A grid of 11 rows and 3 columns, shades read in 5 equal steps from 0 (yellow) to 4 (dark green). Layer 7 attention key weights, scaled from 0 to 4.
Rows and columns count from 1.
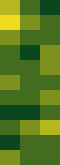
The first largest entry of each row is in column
3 3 2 2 1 2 1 1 1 1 2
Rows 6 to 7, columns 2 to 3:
3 3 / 3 2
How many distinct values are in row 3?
2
